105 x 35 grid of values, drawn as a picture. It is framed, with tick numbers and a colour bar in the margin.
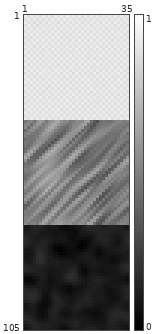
It is made of 3 by 1 panels. Panel 1,1: very high, checkered, faint in contrast. Panel 2,1: middling, slanting up to the right. Panel 3,1: very low, blotchy, faint in contrast.
